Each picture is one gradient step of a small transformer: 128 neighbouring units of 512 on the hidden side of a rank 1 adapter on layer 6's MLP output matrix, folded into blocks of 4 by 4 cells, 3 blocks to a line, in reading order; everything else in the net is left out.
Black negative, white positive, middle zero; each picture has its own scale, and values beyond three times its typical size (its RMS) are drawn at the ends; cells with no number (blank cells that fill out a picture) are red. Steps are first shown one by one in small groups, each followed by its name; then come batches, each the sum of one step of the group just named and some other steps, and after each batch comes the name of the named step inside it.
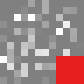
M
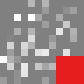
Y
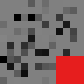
M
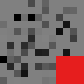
M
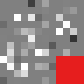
M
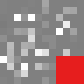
M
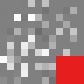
Y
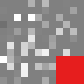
Y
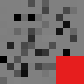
M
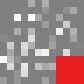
Y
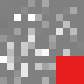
Y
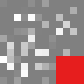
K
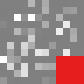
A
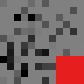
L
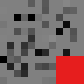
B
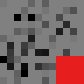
L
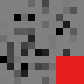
B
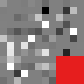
K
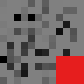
L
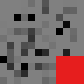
B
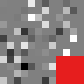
A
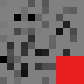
L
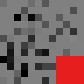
L
